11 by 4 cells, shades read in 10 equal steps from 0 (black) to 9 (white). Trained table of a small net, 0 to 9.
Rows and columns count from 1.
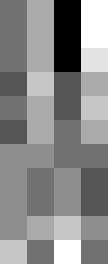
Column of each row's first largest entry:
4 4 4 2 4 2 1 1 1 3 3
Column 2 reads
6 6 6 7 6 6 5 4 4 6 4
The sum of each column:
49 60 40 64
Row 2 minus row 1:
0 0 0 0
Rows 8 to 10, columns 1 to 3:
5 4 5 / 5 4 5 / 5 6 7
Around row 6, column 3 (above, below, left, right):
3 4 6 6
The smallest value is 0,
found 3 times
